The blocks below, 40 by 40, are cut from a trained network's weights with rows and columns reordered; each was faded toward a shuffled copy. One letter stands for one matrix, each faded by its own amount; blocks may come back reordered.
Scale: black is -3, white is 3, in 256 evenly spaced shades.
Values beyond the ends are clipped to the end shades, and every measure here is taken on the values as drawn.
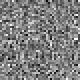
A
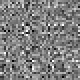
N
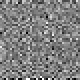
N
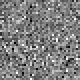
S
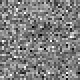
S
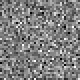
S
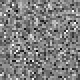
S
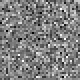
S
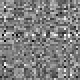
N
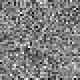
S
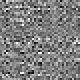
N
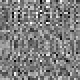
N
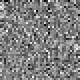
S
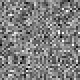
A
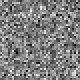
A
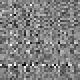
N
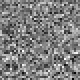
A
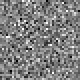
S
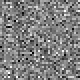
S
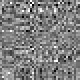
N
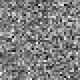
S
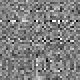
N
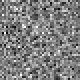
A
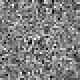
S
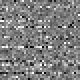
A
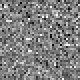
S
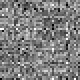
N
